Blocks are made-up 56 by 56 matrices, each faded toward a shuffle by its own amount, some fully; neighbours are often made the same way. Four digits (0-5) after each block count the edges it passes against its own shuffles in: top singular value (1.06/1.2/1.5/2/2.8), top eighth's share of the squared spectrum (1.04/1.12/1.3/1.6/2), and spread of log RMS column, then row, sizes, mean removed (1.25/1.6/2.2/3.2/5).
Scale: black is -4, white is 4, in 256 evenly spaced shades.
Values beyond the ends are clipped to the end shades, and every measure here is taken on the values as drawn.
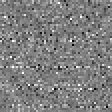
2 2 0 2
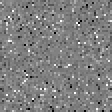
0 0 0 0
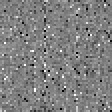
3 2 1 0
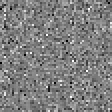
1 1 1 0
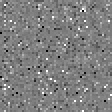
1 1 1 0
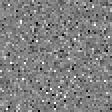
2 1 0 0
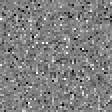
1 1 0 0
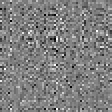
4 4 2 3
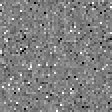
0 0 0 0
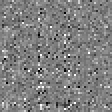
2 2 2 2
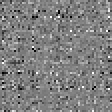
2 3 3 3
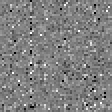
2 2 2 1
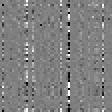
5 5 3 1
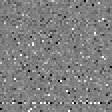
3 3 0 1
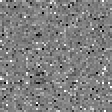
3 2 1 1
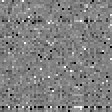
4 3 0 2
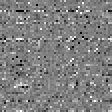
4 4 1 2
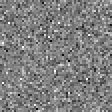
0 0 0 0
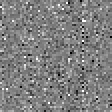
2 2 2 0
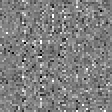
1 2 2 0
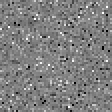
0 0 0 0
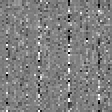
3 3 3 0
